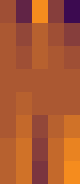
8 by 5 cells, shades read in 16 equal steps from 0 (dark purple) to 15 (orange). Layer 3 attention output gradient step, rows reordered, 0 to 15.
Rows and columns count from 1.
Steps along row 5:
up down same same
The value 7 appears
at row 2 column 2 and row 6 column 3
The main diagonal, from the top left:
8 7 10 9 9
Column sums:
73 72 71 73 73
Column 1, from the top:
8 9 9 9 9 9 10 10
